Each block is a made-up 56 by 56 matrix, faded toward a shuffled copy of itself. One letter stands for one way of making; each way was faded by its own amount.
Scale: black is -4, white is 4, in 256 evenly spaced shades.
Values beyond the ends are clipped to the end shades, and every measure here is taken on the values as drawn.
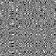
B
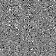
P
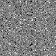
P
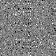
P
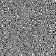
P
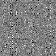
P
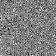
P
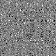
P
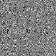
P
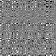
B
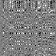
B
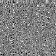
P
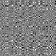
B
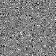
P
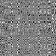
B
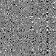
P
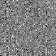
P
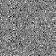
P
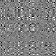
B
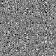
P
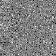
P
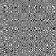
B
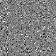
P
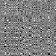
B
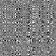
B
